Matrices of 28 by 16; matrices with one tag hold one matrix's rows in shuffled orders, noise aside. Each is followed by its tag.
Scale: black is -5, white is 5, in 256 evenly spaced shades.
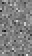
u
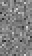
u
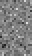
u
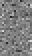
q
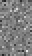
u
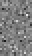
u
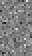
u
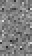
q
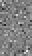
u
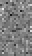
q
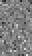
u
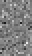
u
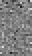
q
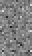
q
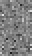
q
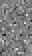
u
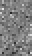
q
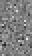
u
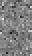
q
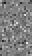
u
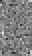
q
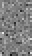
q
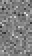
u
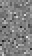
u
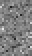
q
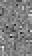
q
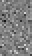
u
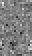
q
